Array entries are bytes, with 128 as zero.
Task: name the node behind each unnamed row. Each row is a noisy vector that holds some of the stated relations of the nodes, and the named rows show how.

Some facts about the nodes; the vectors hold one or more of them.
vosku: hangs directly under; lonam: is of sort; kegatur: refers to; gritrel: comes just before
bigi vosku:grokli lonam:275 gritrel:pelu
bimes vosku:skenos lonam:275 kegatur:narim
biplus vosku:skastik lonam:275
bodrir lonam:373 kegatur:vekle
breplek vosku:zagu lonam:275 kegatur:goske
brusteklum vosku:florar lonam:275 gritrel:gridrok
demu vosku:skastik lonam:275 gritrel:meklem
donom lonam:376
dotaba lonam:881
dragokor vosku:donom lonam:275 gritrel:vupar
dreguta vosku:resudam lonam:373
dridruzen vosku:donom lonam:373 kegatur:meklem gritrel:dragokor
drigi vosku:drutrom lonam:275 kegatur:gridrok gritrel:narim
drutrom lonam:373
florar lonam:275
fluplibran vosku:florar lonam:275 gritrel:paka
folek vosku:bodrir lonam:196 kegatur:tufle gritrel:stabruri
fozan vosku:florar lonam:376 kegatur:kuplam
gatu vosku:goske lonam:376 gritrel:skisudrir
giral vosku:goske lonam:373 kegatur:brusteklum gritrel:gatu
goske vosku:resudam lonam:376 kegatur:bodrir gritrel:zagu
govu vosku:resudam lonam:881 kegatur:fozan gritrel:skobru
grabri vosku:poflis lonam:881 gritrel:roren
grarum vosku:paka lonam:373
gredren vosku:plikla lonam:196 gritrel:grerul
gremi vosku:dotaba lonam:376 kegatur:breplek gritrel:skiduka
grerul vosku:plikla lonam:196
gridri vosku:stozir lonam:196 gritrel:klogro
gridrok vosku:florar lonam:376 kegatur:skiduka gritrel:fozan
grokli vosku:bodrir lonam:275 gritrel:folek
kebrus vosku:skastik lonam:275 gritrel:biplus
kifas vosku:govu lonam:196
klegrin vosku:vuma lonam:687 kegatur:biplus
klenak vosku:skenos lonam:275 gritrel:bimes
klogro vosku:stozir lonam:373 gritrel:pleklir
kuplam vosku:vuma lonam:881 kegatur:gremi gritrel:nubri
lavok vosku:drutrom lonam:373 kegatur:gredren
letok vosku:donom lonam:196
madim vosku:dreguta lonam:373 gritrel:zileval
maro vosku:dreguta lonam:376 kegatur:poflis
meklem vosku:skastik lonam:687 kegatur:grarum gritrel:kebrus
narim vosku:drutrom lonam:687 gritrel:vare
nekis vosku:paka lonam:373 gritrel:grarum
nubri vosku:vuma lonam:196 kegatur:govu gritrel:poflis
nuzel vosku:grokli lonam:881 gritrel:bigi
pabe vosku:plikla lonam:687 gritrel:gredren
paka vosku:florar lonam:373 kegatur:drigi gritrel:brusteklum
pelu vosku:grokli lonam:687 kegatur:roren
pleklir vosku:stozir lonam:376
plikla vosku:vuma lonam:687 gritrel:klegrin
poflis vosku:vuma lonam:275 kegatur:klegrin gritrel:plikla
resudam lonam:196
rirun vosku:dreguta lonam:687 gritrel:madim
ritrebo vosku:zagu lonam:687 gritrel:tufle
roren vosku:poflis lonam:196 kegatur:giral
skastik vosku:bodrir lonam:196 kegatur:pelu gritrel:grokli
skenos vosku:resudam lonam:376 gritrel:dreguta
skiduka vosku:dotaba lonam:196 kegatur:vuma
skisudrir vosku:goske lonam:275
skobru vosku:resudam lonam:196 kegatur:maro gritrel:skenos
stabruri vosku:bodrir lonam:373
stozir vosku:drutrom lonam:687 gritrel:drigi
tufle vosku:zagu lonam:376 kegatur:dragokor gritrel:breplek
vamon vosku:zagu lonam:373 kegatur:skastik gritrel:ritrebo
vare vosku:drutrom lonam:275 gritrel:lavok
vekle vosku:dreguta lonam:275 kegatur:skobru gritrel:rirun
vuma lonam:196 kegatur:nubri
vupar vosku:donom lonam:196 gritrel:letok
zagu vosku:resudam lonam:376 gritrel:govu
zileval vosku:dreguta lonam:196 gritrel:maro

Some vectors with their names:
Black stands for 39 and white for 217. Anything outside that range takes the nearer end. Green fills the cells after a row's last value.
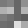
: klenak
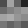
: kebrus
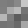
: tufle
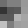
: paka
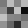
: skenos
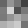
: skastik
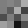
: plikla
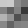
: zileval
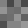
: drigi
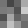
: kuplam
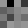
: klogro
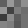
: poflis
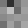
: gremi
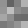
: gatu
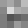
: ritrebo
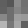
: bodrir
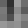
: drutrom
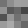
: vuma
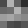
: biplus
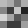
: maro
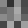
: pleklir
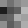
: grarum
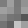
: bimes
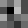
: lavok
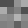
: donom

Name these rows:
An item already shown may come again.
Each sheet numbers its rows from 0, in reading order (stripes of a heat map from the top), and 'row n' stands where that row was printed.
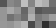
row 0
zagu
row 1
letok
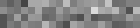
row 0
drigi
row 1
kifas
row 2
skisudrir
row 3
ritrebo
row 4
dragokor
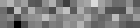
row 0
klegrin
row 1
donom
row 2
gremi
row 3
skobru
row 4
stabruri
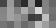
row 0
bigi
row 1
stozir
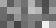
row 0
narim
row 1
vekle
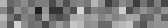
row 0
madim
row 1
vare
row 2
nekis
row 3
folek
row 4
skastik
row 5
drigi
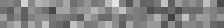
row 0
govu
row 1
resudam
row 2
bimes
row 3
gatu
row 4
rirun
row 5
dotaba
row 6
florar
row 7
folek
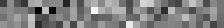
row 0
grokli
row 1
dreguta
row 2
pleklir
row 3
ritrebo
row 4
vekle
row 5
zileval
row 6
donom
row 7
narim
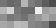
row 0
goske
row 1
meklem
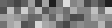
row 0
nuzel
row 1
gridri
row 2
breplek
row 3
demu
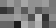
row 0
gridrok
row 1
grerul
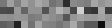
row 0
gridrok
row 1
skiduka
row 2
dridruzen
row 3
fozan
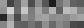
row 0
pabe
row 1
bigi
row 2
pelu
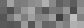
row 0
brusteklum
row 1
vupar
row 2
fluplibran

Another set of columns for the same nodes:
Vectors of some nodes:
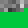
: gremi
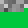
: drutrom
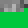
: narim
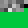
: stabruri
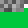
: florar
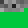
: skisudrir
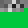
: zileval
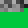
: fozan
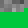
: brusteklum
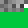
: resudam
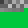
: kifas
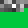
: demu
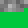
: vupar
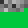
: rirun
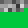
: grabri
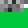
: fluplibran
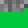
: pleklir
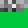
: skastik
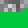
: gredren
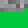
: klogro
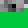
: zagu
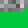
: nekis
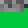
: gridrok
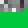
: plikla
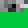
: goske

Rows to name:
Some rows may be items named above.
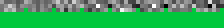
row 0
grerul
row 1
pleklir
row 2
stozir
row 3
kebrus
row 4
lavok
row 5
pelu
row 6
dotaba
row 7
maro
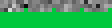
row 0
stabruri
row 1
brusteklum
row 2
vupar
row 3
bimes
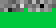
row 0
gremi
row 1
madim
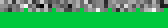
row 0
fluplibran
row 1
skenos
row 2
gatu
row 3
plikla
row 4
bodrir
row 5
klegrin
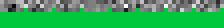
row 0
goske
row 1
grokli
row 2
donom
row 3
brusteklum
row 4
nuzel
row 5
vuma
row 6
poflis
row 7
vare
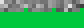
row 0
paka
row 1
skiduka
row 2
folek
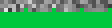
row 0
pabe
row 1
drutrom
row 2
letok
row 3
gridrok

